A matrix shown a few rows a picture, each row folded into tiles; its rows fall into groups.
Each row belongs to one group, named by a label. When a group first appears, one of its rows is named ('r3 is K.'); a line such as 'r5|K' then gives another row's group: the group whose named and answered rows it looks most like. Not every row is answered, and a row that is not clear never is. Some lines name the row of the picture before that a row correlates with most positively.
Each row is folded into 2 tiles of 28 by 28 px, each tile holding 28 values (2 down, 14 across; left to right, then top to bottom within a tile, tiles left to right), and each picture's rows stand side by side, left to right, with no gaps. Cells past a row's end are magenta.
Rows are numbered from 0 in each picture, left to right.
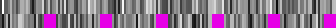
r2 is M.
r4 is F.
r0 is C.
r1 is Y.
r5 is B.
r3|B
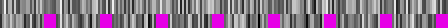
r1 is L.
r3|B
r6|M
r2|B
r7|C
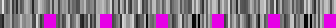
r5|B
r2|C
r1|B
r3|B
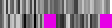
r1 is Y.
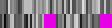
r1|C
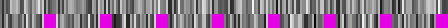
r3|M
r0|M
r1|F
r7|M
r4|F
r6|M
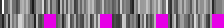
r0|C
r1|Y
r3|M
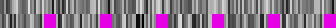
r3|B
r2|B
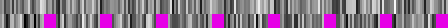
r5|Y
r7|L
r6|M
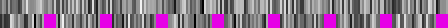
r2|M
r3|F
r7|M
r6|L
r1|F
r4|M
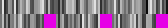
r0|C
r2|C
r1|M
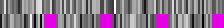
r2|C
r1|C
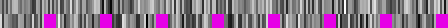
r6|Y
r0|F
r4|Y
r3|L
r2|Y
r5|F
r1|C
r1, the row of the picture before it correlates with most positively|1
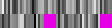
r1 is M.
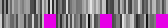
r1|M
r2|C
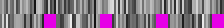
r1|B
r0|C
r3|L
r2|L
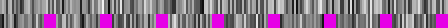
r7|C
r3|F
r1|F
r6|L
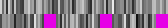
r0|L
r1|C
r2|B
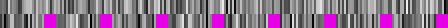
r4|Y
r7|L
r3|B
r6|Y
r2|F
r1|B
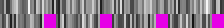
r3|Y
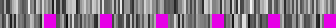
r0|F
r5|B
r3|F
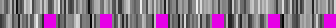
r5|L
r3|M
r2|F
